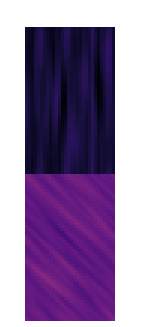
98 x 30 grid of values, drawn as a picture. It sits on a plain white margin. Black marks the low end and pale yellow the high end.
It is made of 2 by 1 panels. Panel 1,1: very low, streaked downward, faint in contrast. Panel 2,1: low, slanting down to the right, faint in contrast.
